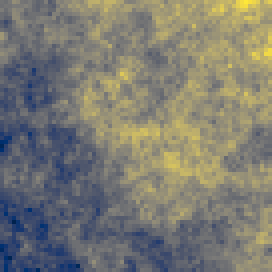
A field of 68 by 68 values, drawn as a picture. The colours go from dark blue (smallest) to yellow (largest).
Ninth with the highest average: top right. Lone odd cells: none. Stripes: none. Mirror symmetry: none. Grain: blotchy. Slope: up to the top right. Odd rows or columns: none. Average level on the scale: 50%. Ninth with the lowest average: bottom left.
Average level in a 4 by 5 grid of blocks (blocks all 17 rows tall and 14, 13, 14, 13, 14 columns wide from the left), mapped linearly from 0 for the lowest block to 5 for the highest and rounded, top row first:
2 3 3 4 5 | 1 3 4 4 4 | 1 1 4 4 3 | 0 1 2 2 3
